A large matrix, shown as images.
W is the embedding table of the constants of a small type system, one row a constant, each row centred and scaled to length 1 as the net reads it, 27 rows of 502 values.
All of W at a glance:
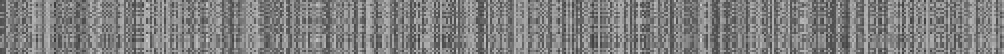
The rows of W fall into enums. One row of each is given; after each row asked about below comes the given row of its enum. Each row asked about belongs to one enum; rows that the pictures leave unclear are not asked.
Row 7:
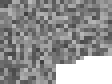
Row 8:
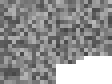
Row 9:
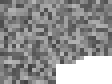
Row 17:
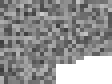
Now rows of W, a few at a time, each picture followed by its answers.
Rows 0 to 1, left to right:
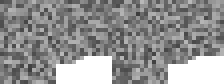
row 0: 9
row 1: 7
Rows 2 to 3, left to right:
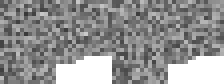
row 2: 17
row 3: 7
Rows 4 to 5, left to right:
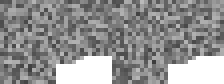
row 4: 9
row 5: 7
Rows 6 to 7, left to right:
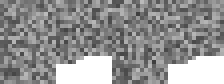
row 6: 8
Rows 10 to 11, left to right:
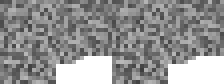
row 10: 9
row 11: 9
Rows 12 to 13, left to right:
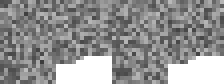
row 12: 7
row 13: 8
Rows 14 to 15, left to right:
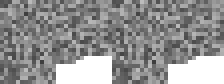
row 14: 7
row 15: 7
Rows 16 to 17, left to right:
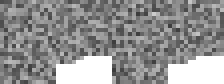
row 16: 9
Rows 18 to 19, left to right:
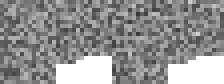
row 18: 8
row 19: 17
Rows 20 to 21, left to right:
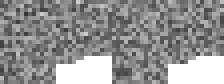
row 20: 17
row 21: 8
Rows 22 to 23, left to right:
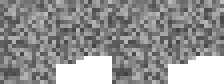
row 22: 8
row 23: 8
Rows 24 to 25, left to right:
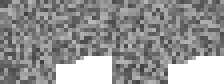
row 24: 7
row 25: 9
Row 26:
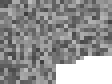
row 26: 7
